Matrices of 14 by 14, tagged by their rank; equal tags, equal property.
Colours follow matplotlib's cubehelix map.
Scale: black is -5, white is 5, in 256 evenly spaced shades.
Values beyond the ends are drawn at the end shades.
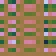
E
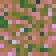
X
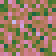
X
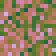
X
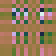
E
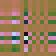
E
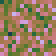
X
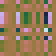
E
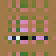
E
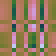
E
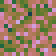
X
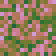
X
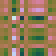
E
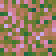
X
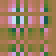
E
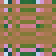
E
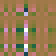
E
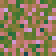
X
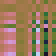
E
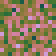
X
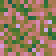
X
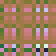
E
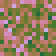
X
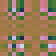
E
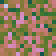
X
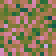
X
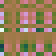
E
